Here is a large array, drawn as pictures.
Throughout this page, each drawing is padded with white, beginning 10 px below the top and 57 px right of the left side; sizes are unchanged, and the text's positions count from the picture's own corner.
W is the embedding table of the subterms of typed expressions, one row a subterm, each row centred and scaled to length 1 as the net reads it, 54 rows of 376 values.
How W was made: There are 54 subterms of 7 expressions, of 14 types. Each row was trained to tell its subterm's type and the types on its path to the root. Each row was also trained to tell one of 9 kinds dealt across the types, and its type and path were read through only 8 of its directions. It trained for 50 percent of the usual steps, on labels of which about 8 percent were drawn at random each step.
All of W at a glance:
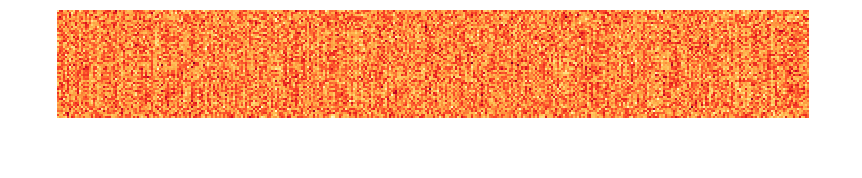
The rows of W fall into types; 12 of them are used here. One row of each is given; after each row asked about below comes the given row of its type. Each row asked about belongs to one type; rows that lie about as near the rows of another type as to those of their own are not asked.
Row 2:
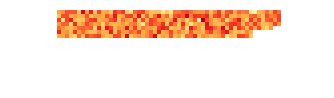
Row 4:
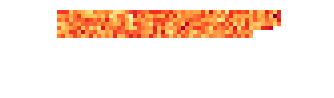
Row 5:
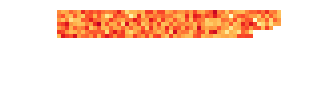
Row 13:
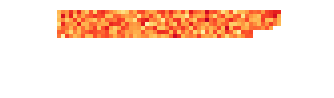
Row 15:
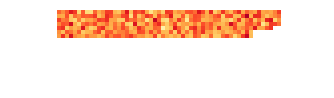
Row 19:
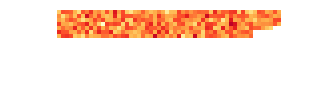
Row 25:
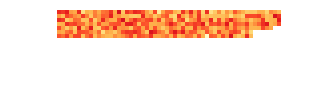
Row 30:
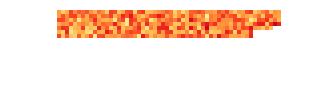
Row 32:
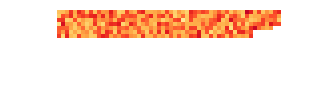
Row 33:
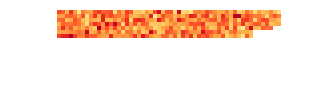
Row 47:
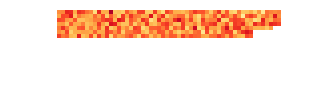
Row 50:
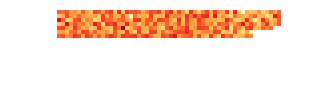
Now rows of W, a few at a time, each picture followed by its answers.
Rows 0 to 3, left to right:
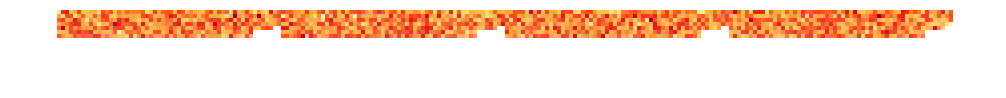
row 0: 25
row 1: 50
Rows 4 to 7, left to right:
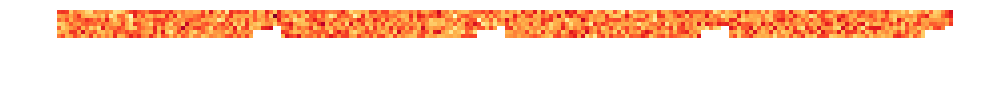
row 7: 50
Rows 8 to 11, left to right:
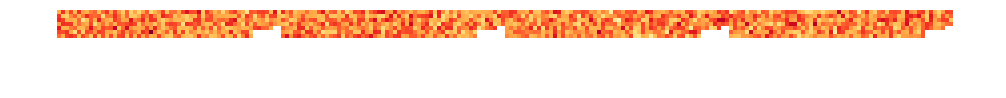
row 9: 50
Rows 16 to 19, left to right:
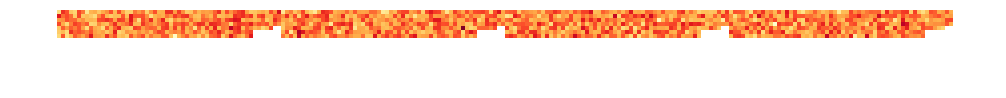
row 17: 13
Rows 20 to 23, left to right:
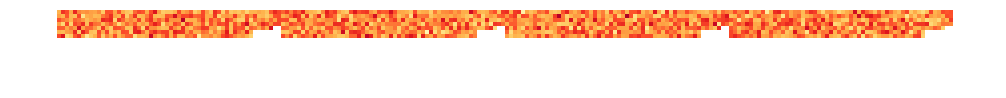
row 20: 50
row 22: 2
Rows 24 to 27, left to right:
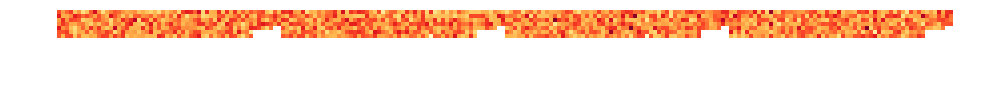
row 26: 2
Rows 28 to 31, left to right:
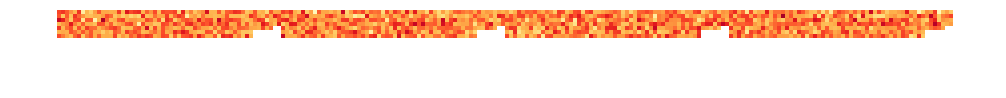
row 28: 4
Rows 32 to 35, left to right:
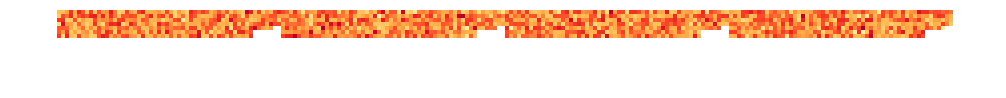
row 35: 5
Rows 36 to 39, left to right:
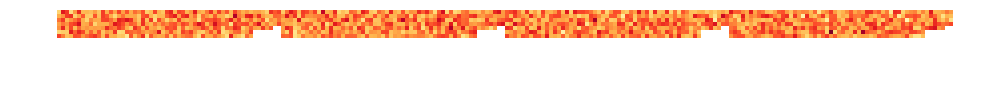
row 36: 25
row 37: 47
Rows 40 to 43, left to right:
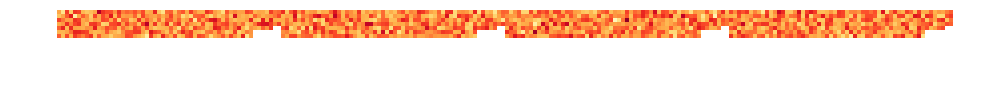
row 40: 25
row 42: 19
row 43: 15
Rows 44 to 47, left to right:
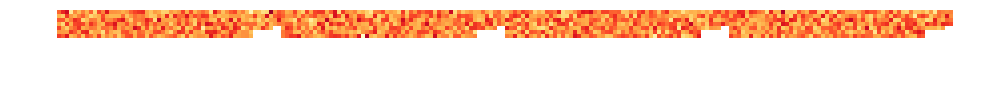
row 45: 19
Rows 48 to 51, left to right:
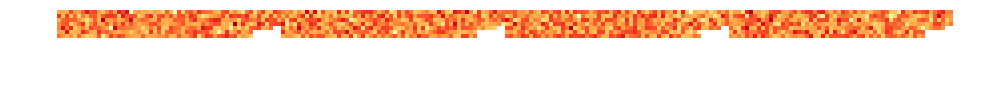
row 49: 2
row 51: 13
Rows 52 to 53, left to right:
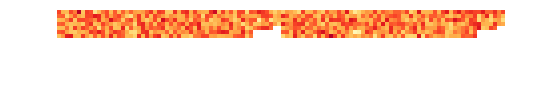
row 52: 5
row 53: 5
